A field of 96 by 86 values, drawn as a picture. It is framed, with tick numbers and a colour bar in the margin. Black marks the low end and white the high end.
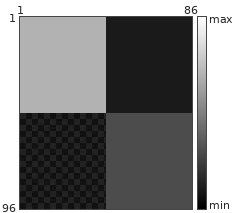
The table splits into 2 rows of 2 panels. Panel 1,1: high, flat. Panel 1,2: very low, flat. Panel 2,1: very low, checkered, faint in contrast. Panel 2,2: low, flat.
